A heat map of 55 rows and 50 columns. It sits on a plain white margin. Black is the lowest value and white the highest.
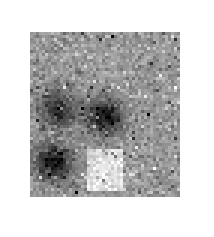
Odd rows or columns: none. Stripes: none. Dips: three. Odd patch: higher, in the bottom middle. Ninth with the highest average: bottom middle.
